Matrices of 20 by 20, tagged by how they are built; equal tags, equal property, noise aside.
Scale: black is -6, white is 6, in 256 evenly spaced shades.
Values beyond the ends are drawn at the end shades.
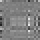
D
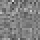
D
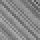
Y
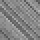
Y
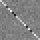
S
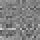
D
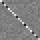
S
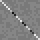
S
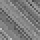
Y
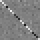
S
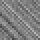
Y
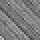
Y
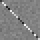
S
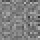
D
